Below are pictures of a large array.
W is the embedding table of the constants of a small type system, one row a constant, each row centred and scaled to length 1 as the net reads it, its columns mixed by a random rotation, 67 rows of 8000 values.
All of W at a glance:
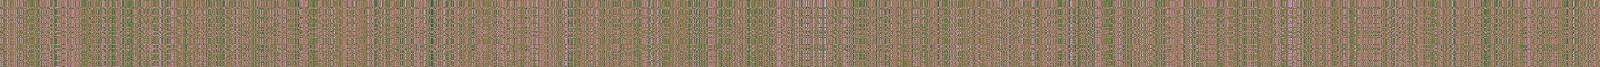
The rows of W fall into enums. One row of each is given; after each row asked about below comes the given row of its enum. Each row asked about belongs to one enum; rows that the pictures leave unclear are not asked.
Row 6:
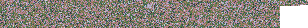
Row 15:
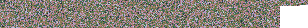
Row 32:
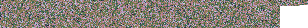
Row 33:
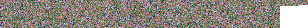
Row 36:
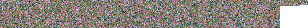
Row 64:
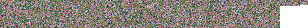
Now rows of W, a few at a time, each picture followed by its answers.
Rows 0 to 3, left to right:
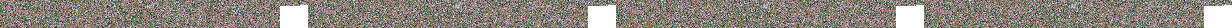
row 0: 64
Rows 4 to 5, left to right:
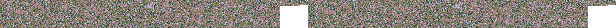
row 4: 6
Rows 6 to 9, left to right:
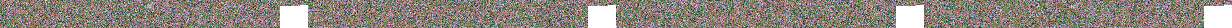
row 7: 15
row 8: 32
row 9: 64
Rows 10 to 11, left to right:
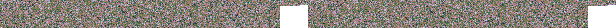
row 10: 36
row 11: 36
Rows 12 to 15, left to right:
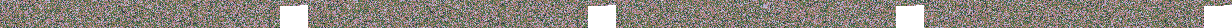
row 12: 36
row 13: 36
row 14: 6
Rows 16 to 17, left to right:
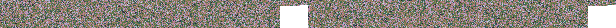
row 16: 36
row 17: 32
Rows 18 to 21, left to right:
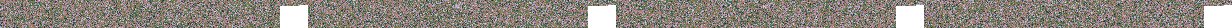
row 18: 33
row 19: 6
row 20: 64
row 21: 36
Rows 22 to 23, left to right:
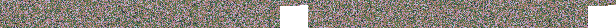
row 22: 36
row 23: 15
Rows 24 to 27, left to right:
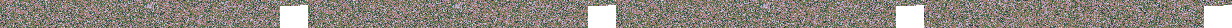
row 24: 6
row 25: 6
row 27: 32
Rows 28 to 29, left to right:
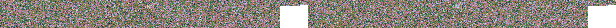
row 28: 64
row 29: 6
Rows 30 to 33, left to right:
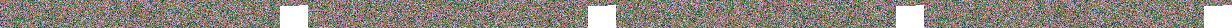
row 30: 33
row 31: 15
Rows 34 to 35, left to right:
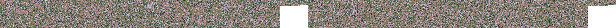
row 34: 6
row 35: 15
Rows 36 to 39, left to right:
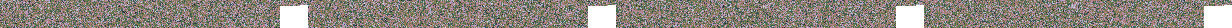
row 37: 32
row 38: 64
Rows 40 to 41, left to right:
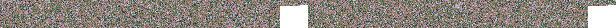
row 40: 36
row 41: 6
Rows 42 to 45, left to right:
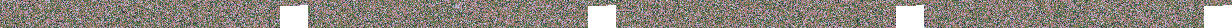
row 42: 36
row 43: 6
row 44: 15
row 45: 33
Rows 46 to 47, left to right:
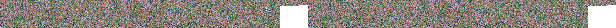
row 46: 33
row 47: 33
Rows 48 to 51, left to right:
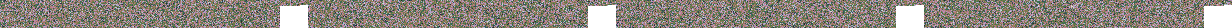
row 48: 15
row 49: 32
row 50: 33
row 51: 64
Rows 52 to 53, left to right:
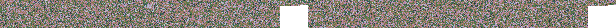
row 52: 6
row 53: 15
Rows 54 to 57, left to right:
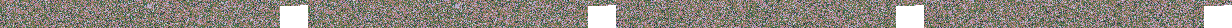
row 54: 6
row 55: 6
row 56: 33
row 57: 36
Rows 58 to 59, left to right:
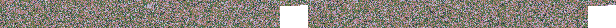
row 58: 6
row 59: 36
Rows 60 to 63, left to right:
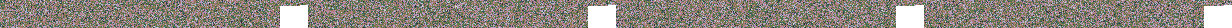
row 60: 15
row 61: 64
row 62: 33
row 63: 36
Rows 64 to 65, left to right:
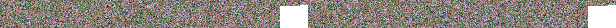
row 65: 36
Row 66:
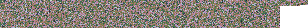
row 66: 15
